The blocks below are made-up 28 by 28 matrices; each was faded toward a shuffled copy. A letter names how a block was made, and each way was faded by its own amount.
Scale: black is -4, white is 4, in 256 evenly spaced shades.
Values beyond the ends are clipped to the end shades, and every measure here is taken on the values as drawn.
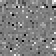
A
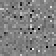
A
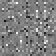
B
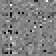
A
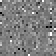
B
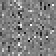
B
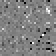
A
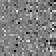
B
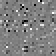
A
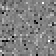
A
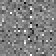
B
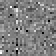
B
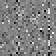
B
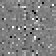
A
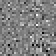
B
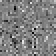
B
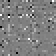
A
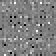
A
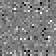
A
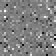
A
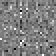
B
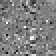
B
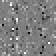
A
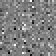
B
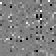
A
